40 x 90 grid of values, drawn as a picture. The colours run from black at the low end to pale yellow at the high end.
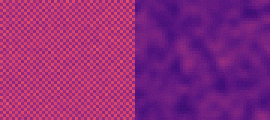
The table splits into one row of 2 panels. Panel 1,1: middling, checkered. Panel 1,2: low, blotchy, faint in contrast.
